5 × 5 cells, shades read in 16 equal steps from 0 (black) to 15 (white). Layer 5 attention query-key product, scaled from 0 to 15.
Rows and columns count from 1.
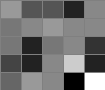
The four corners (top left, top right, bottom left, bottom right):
9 8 6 15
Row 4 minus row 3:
-3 0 1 4 -1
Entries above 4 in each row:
4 5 3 2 4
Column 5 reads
8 8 3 2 15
